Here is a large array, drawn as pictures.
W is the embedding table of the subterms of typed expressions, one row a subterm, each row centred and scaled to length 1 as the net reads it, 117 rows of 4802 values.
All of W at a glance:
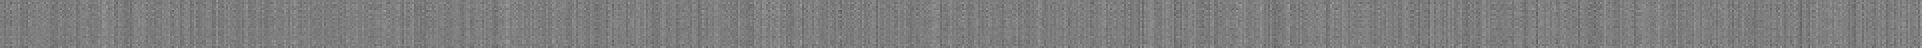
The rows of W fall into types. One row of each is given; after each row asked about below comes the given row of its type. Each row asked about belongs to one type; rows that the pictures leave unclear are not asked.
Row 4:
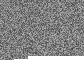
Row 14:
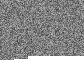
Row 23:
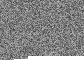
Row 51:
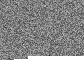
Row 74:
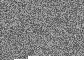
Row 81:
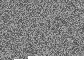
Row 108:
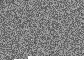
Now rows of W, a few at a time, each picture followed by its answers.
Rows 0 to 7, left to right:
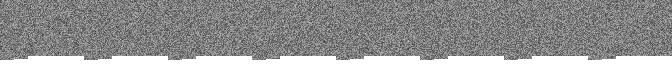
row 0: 81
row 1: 51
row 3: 14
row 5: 108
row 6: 108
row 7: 81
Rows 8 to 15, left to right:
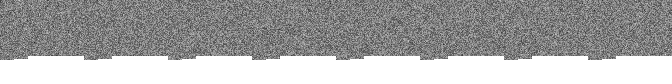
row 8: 108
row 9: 108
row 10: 23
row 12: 81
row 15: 51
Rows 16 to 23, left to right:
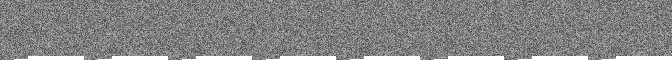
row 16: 74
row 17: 23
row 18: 81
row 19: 23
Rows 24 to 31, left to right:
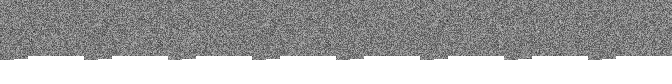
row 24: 4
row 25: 74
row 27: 74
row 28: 108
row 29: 74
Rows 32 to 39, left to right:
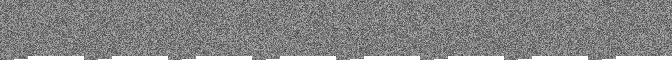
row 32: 81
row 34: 4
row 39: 4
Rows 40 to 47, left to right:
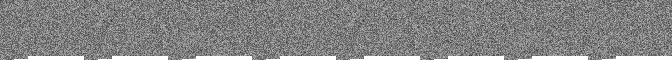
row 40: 108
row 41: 74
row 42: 23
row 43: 108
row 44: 74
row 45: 51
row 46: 23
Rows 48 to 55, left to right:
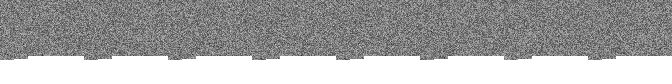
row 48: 23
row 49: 4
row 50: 108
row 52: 51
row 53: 81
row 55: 4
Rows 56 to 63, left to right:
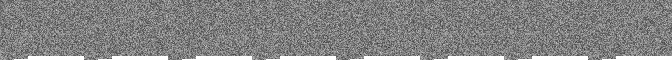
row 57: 81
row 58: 4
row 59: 23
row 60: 108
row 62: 23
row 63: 81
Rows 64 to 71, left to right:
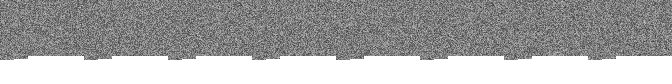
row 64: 74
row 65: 108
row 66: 51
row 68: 74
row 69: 51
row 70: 23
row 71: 4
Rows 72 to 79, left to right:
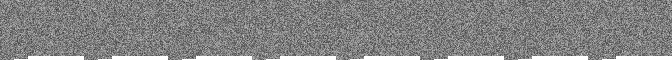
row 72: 14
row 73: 4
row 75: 23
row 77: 51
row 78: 4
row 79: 14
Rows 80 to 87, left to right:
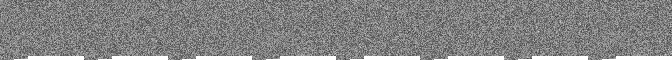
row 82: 108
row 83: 23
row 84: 51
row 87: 23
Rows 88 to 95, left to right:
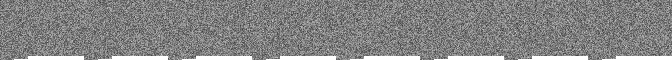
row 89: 4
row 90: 74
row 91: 14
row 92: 81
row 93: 51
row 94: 51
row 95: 4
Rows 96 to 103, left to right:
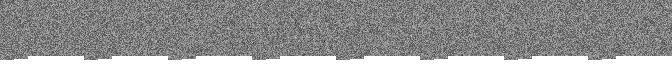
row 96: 108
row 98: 81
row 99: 4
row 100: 74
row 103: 81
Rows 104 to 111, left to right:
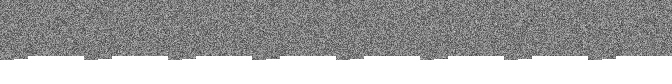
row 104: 81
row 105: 14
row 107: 81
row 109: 14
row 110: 74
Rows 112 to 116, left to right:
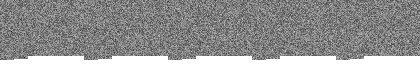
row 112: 81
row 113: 4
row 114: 4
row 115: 4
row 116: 23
